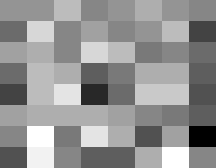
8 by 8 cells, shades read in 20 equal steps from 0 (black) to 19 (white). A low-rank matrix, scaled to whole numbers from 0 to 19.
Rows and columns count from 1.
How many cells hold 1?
0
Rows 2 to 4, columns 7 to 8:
14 5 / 10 8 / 13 7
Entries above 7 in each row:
8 7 8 6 5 7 6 5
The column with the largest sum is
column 2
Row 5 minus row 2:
-3 -2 7 -9 -2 4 1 1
